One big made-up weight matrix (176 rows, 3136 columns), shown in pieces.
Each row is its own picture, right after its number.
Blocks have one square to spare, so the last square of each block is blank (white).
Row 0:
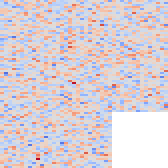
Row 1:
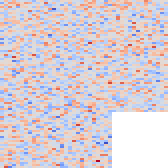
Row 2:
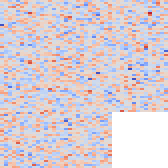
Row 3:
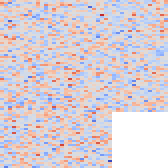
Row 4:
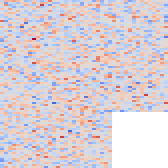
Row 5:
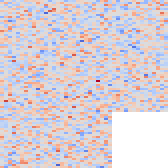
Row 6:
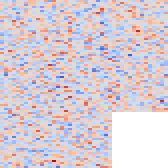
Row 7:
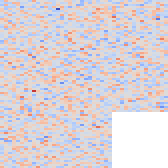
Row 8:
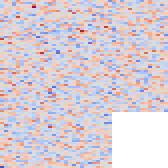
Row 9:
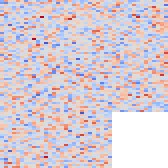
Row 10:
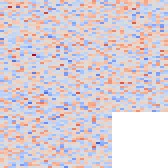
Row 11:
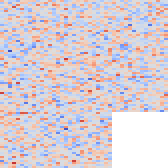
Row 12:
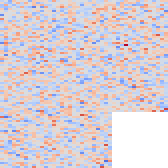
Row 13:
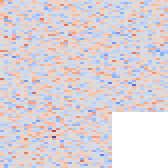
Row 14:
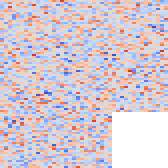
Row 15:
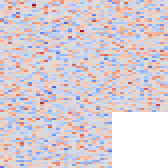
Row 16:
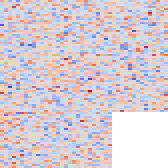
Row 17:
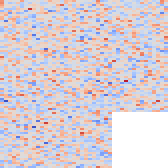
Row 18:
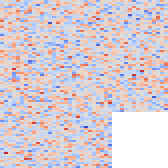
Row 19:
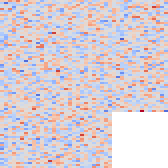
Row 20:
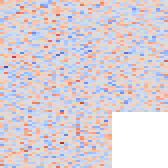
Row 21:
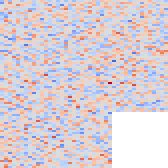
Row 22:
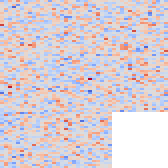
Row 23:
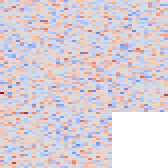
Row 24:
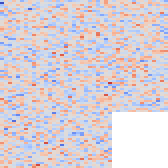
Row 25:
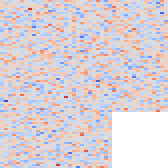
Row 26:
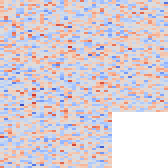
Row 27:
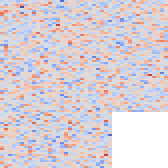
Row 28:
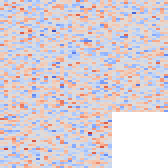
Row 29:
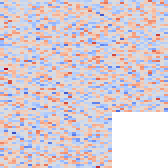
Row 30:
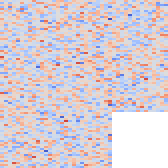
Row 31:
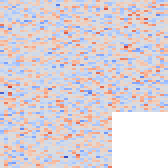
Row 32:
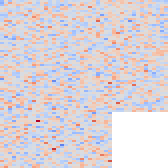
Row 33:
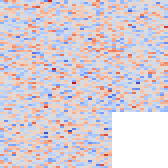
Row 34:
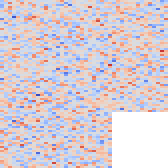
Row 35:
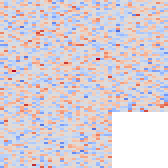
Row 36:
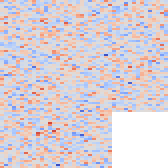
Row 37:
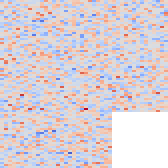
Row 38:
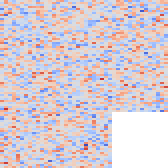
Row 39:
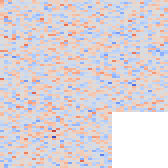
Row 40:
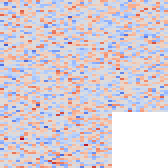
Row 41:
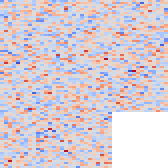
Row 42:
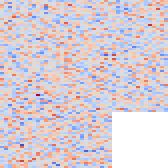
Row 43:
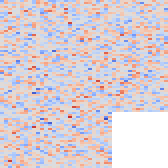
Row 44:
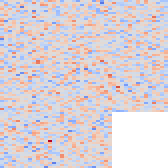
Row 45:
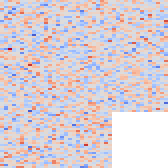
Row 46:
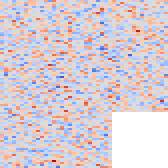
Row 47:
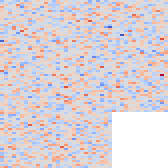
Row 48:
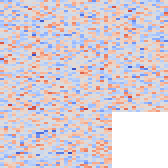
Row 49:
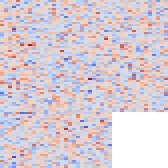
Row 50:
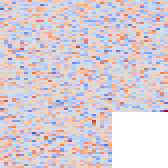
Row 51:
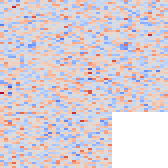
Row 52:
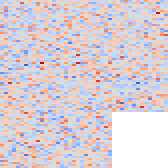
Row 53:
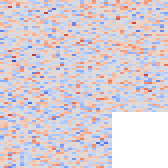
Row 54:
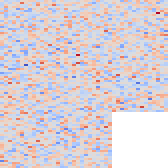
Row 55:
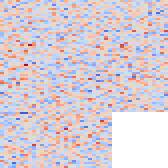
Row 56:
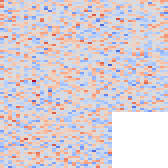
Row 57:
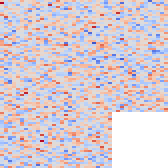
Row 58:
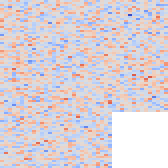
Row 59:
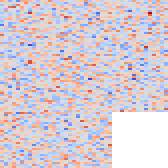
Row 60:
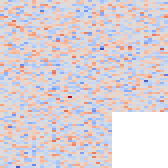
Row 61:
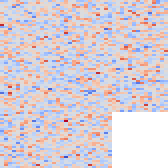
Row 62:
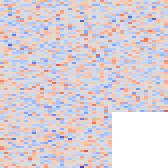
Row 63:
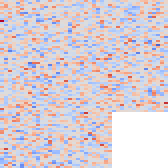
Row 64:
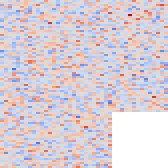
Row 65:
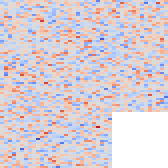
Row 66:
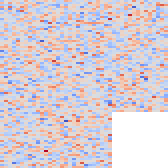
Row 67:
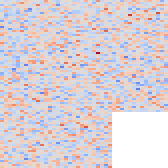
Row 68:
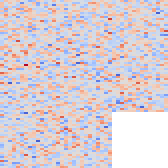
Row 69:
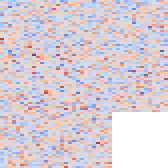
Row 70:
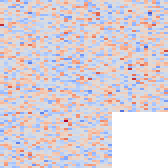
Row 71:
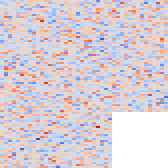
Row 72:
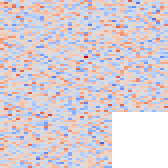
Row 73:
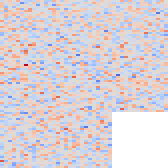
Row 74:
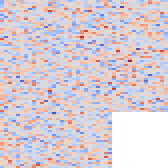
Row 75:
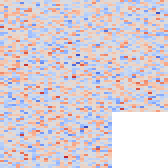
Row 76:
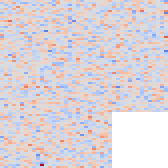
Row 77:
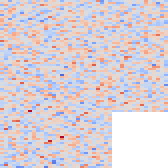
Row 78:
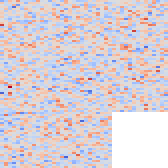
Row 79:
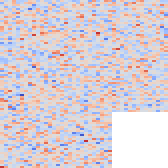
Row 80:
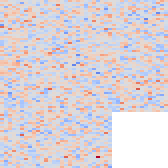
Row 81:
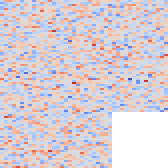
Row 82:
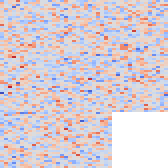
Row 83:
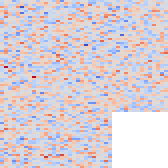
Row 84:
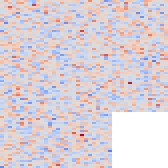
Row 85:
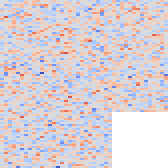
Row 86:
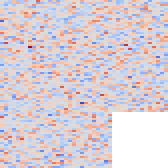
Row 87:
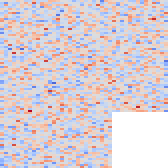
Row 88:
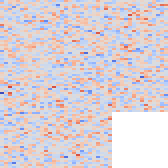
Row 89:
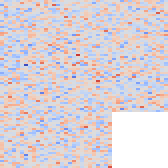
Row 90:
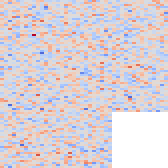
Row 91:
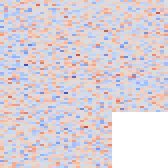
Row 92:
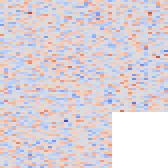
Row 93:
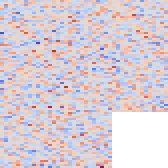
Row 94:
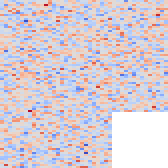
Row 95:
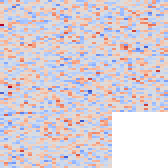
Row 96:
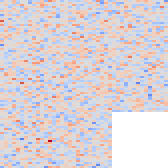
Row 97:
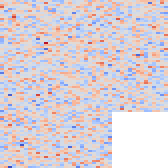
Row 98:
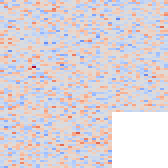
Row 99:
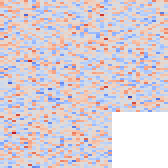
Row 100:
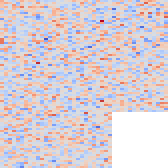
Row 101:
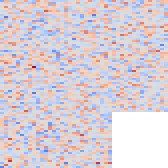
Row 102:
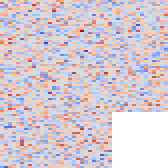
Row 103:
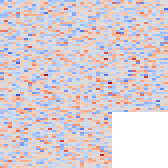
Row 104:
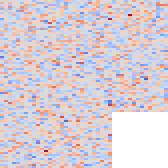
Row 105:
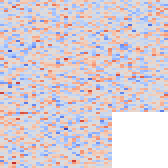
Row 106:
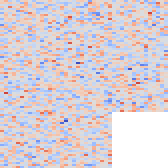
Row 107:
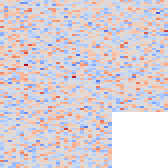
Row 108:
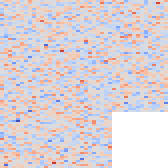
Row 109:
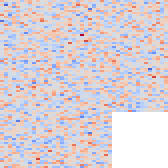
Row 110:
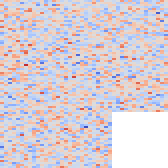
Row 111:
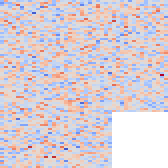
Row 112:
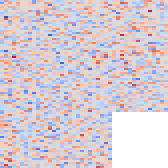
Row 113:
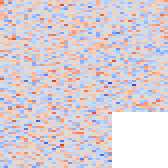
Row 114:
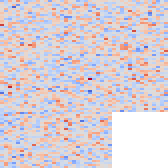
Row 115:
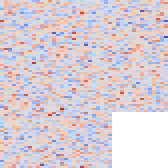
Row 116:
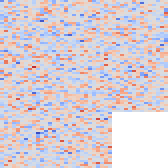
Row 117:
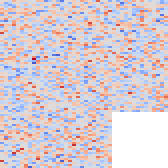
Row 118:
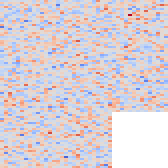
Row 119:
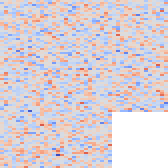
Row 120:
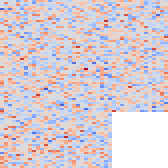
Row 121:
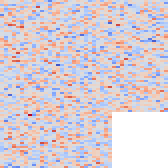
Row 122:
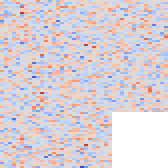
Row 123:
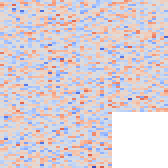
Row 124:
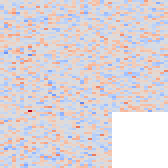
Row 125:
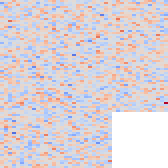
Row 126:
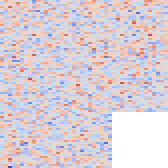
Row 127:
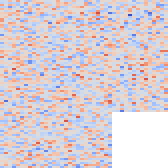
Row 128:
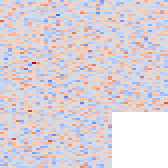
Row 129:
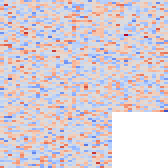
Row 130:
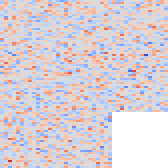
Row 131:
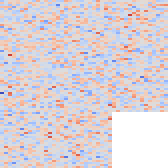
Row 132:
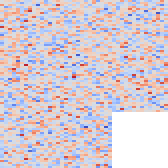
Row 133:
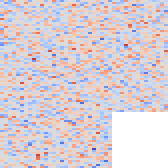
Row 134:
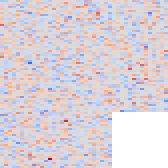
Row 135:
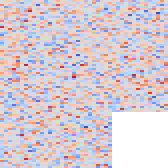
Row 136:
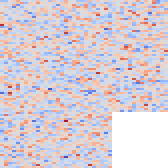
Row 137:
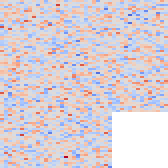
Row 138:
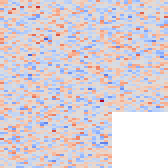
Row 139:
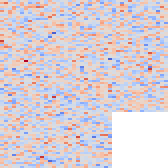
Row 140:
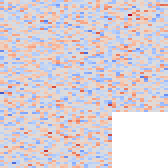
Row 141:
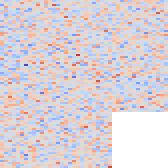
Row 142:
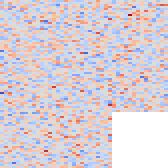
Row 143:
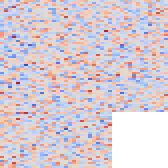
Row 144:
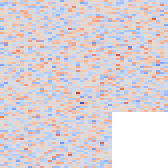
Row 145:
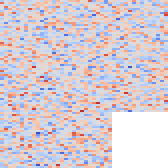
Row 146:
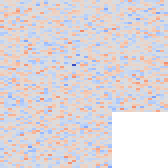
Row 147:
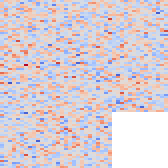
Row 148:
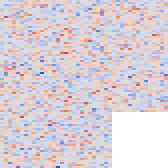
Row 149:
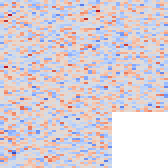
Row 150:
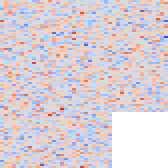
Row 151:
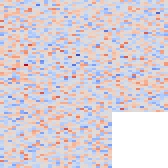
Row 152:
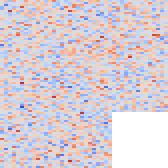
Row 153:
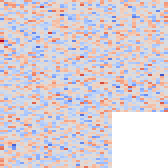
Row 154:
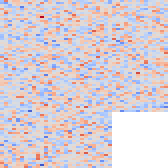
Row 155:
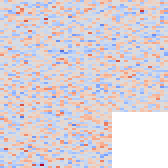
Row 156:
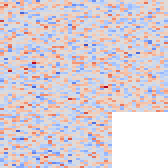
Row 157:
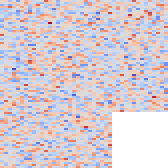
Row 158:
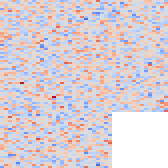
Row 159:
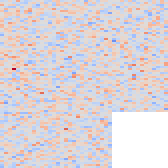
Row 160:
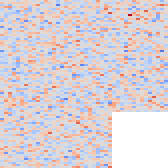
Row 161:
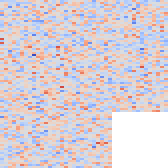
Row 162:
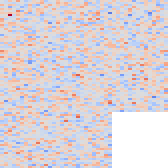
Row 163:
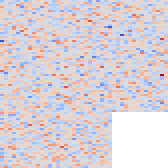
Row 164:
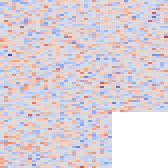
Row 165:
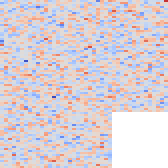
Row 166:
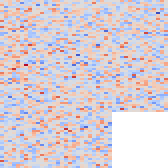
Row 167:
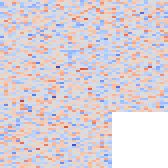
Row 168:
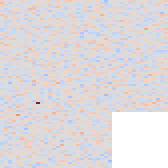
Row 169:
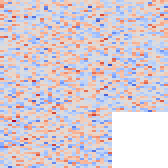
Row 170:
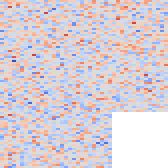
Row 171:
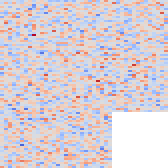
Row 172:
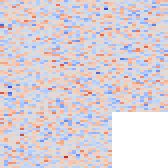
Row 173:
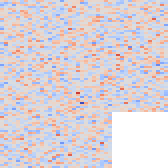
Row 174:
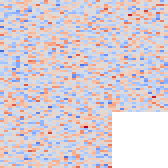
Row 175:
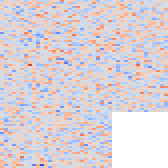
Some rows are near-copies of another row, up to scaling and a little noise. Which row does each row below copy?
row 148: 85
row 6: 46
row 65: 71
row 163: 47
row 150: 115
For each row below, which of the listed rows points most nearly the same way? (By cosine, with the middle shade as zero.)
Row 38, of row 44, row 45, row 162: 162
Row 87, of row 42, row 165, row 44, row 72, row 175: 44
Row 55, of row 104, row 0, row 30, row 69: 104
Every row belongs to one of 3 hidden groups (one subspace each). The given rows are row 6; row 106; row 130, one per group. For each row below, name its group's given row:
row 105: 106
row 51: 106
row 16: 106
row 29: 130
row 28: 6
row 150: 6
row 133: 6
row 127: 106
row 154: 6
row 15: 130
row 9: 6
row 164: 6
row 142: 106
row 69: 130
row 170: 130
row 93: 6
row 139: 6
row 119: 6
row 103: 130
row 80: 106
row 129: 6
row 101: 130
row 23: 106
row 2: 106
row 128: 6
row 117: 6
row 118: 106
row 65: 6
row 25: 130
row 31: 106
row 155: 6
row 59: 106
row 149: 6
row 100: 6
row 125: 130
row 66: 106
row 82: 106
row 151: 106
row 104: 106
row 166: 106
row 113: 130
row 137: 106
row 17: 130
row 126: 130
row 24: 130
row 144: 6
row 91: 106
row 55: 106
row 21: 130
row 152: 6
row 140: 106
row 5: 130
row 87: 6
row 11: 106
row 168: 130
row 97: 130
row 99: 130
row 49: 106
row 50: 6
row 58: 106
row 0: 6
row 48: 130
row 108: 6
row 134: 106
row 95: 106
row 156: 6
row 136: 106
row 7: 6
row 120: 6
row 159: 106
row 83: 6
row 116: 130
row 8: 130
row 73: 106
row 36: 130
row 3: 130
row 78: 106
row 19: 6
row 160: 106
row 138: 6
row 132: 106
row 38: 6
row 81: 6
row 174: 106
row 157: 106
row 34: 130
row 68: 106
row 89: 106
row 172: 106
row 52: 106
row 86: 6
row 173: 6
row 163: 6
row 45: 6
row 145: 130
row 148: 6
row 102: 130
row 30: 106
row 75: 106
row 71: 6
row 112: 130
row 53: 130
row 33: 6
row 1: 130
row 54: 106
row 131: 106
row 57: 130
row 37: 130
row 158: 6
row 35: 6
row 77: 6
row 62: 6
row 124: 6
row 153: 6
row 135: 106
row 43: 130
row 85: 6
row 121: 6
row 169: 130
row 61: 106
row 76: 6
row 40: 6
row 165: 6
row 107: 106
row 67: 106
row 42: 130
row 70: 106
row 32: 130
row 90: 130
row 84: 130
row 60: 6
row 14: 130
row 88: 106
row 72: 6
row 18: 106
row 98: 130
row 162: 106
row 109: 6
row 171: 130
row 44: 6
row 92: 106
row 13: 130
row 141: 106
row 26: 6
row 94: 6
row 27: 6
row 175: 6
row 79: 130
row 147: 106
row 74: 130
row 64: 106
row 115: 6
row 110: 106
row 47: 6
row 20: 6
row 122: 6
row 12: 6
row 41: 130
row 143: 106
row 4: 6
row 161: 130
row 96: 6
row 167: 6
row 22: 106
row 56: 130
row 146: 106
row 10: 130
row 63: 6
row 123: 6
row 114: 106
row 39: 130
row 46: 6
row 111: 6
